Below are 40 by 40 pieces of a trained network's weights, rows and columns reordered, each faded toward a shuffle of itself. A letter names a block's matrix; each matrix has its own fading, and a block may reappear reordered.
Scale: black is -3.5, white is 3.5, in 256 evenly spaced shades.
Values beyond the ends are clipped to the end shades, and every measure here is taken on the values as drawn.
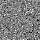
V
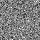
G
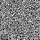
G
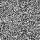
G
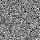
G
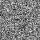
G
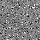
V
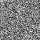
G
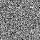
G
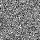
G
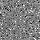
V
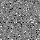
V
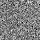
G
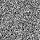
G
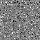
V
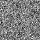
G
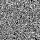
G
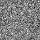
G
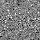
V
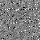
V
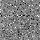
V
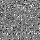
V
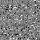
V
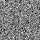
G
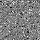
V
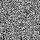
G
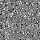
V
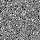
V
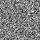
G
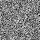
G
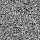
G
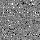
V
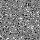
V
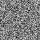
G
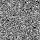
G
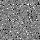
V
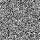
G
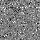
V
